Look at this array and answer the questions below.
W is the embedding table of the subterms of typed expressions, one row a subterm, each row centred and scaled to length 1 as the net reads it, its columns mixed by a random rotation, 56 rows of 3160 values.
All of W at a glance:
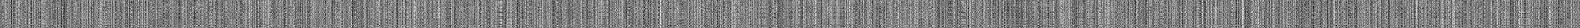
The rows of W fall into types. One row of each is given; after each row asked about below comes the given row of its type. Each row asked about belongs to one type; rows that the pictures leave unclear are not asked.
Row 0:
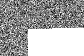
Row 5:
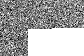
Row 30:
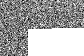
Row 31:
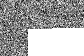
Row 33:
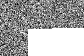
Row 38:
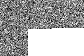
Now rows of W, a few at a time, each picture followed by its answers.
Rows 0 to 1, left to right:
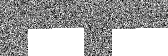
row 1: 30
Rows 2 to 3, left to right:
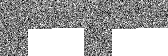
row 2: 30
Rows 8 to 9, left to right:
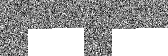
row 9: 5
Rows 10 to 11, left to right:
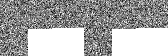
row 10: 0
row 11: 5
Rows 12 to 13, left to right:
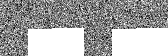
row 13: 31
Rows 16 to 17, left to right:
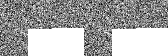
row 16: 33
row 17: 33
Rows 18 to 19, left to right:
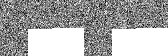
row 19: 31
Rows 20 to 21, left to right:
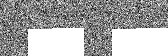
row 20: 31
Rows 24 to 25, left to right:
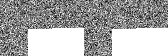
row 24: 0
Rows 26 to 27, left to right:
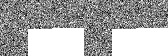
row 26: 33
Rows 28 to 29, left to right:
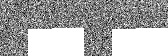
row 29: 30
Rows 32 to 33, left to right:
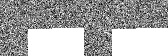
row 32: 0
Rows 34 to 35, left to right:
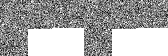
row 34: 33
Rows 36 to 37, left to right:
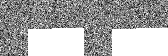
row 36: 38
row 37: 0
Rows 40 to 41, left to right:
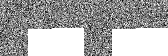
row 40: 5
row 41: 30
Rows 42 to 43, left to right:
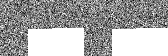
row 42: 0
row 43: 30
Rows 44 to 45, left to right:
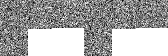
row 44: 38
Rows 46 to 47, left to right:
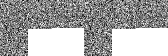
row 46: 30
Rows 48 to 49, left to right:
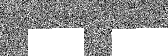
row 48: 30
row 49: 0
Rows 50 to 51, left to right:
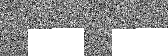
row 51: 33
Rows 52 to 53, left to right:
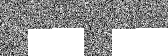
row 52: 33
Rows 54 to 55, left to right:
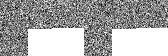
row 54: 31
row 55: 0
